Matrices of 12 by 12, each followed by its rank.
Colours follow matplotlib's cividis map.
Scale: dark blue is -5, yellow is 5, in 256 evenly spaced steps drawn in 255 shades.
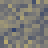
full rank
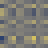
one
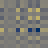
one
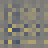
two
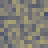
full rank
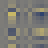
one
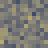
full rank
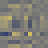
two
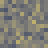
full rank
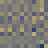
two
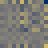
two
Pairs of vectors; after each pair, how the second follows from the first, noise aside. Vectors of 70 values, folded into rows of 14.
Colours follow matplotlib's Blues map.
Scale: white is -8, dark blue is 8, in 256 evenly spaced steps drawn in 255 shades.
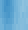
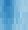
scaled up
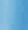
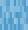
shuffled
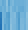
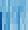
scaled up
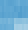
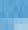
copied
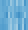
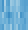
reversed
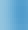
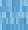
shuffled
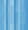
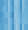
reversed
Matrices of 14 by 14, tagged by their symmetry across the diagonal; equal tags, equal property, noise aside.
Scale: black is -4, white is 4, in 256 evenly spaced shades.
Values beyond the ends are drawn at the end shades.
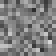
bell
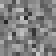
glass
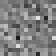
bell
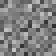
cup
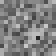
cup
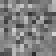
bell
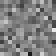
bell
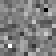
bell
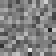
bell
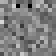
glass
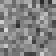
glass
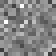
cup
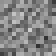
cup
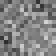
cup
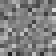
bell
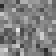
glass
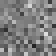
bell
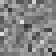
cup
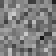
glass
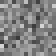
glass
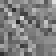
bell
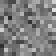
glass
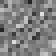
cup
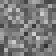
cup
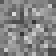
cup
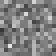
glass
